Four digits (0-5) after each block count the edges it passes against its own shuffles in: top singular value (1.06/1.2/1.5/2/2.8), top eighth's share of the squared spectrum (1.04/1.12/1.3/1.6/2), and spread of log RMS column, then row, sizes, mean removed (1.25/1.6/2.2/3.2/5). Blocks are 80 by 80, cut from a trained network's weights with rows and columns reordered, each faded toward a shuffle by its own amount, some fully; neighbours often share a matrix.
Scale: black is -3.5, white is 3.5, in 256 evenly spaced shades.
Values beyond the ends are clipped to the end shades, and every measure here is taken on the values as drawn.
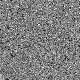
0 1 0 0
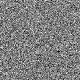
3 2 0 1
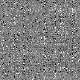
2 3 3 0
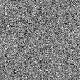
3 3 1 0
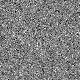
0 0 0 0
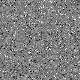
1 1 1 0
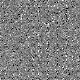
2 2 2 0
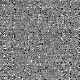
2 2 3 0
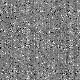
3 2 0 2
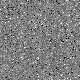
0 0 0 0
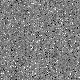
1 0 0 0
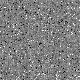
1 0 0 0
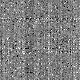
3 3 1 2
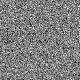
3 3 1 1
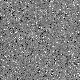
0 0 0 0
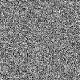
3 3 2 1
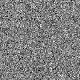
2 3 1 1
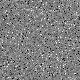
0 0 0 0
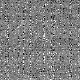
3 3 3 0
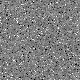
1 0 0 0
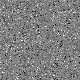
1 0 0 0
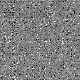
2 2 2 0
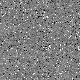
0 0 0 0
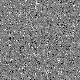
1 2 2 0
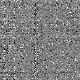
2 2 2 0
